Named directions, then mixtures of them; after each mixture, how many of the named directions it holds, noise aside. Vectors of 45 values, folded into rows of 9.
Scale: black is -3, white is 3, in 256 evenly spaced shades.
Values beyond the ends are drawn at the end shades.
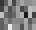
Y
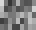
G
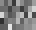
two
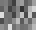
two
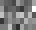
two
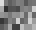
one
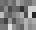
two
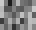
one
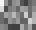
two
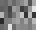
two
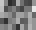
one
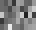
two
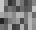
one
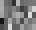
two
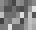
two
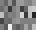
two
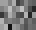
two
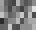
two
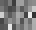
two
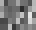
two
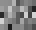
two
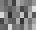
two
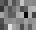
one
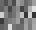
two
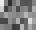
two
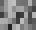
two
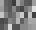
two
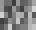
two
